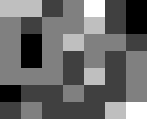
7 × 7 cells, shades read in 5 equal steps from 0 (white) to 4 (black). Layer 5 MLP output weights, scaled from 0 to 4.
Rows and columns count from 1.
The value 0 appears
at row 1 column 5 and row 7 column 7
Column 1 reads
1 2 2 2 2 4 3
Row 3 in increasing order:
1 2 2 2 2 3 4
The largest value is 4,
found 5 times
